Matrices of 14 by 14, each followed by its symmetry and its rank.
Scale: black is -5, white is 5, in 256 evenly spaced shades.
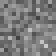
symmetric, full rank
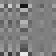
neither, rank one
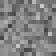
neither, full rank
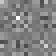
symmetric, rank three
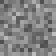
symmetric, full rank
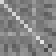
symmetric, full rank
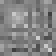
symmetric, rank three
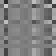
neither, rank one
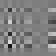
neither, rank one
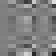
neither, rank one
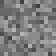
neither, full rank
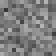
neither, full rank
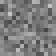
neither, full rank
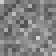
symmetric, full rank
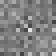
symmetric, rank three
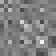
symmetric, rank three
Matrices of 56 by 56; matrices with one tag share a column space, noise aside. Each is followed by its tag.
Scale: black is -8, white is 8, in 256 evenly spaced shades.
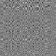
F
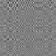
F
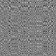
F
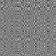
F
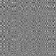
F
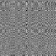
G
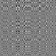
F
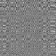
F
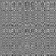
G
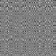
F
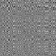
F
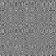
G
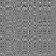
F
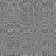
G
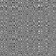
F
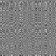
G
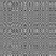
G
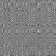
G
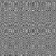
G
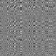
F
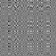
F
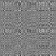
G
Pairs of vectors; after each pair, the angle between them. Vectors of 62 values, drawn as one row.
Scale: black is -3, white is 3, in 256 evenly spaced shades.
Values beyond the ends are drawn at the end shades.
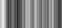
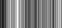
nearly opposite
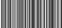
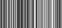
orthogonal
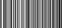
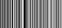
partly opposed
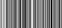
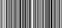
nearly parallel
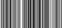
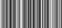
nearly parallel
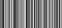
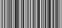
orthogonal
